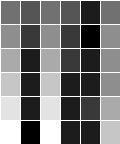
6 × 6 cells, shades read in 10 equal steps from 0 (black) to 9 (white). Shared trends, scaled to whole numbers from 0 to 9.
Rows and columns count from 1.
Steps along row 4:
down up down same up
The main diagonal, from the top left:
4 2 6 1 2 7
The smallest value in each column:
4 0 4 1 0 4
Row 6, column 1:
9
